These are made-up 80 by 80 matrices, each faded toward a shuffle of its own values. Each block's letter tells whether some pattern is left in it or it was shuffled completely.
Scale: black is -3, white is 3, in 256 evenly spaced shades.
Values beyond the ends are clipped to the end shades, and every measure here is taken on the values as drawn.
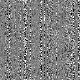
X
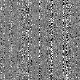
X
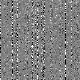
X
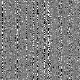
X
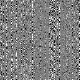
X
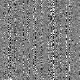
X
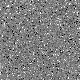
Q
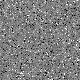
Q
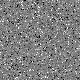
Q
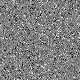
Q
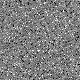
Q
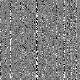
X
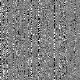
X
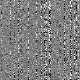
X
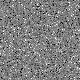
Q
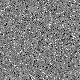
Q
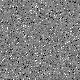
Q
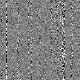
X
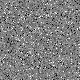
Q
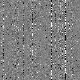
X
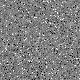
Q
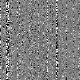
X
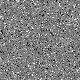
Q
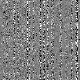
X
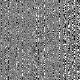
X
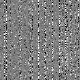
X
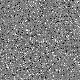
Q
